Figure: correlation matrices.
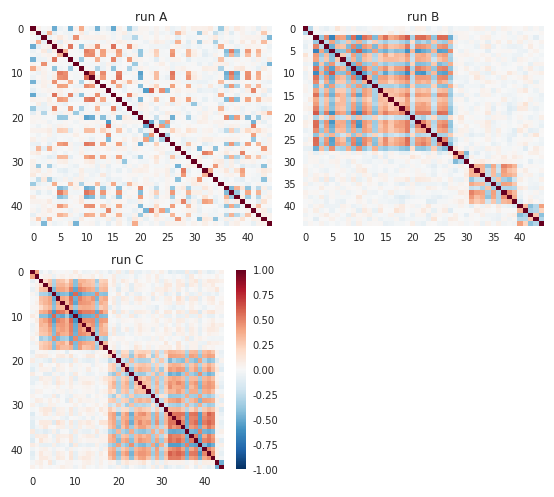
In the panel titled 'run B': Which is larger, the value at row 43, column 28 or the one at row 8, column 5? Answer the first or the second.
the second
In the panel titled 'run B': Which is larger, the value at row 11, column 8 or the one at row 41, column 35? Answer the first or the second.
the second
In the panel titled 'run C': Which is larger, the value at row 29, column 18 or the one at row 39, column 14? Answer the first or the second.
the first
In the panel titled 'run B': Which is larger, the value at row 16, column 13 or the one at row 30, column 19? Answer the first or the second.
the second
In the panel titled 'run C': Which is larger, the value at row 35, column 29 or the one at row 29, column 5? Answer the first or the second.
the first
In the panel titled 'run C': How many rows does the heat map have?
45
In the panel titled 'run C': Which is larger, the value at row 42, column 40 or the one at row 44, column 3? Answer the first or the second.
the first
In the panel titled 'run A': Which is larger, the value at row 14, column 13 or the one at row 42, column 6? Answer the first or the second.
the second
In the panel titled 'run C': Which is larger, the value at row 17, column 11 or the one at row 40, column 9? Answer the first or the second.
the first
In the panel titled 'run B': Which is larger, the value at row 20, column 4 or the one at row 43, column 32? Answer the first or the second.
the second
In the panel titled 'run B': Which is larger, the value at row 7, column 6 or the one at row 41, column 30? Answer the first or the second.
the first
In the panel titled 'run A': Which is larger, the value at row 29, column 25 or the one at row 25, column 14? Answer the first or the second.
the first
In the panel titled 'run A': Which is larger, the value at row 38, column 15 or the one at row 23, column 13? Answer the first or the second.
the second
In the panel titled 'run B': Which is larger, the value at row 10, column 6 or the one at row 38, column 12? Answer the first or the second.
the second
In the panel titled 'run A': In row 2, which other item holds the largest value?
8
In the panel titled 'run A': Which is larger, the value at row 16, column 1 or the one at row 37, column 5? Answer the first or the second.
the second
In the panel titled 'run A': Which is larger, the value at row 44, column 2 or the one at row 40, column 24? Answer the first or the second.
the second
